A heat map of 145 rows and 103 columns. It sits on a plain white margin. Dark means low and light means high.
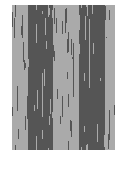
Histogram: two levels. Stripes: upright, repeating 2 times. Calmest part: middle right. Roughest part: top middle. Slope: none.
